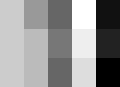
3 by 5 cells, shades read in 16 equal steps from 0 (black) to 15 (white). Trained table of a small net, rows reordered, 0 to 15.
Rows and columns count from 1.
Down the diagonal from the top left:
12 11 6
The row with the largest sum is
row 2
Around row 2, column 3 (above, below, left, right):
6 6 11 14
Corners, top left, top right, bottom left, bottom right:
12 1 12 0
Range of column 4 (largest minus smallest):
2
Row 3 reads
12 11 6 13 0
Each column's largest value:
12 11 7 15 2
